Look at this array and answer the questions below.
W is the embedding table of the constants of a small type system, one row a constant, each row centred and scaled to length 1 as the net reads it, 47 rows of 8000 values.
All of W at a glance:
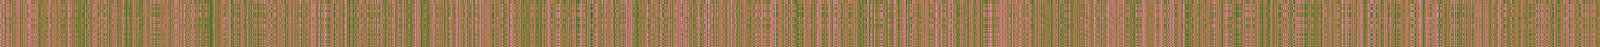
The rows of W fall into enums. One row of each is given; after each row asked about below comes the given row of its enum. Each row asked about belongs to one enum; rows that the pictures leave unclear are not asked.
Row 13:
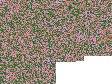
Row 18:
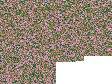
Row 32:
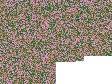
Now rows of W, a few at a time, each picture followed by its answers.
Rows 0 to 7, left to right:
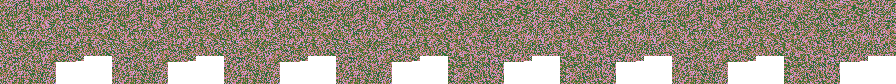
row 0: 32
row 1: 32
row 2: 32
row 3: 32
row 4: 13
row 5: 13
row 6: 32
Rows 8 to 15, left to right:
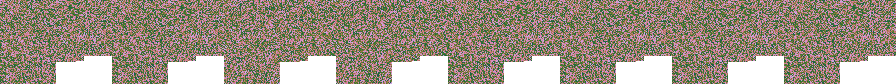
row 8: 13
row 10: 32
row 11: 32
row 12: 13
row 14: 13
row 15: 13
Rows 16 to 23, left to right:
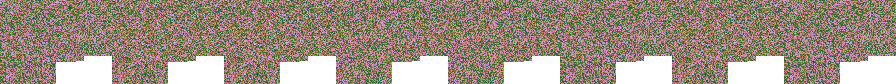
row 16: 13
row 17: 18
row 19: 32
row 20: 32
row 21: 13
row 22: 18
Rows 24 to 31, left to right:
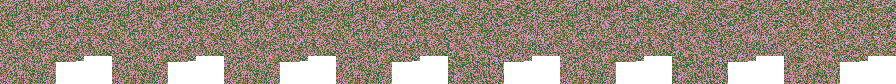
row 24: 32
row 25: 32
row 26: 32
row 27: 32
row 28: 13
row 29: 32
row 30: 13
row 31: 18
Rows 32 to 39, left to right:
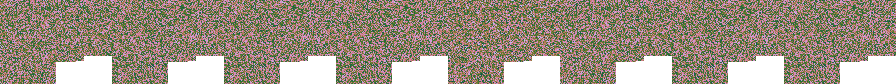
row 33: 13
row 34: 13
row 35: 13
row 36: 18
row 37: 32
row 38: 13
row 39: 13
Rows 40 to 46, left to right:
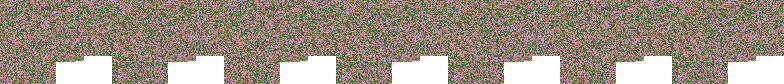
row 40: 32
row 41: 13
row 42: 32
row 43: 13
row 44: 13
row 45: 32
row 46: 13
